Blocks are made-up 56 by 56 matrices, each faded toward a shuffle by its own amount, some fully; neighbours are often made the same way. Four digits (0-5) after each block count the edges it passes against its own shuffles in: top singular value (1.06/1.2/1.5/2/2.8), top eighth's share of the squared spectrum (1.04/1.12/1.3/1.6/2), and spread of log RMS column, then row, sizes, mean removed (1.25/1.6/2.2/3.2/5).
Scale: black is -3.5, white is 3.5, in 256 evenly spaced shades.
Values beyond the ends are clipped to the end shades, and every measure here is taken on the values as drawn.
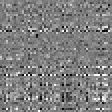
4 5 2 3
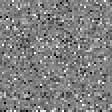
3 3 0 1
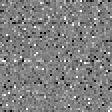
3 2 0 1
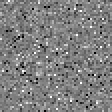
2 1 0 0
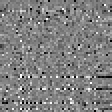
4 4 1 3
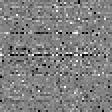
4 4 1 2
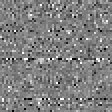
4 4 1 3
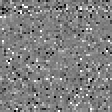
3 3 1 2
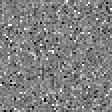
0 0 0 0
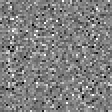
3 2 2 0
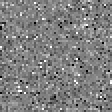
0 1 0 1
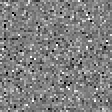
2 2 0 0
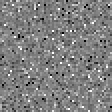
0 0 0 0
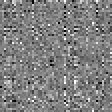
4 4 3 2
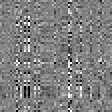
4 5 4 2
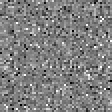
3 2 1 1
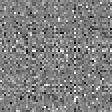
4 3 2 2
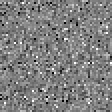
3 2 0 1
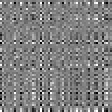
5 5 4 4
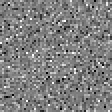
2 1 0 0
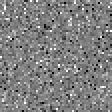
0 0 0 0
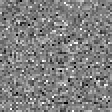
3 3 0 1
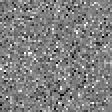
0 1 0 0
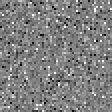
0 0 0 0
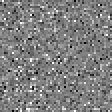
3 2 1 1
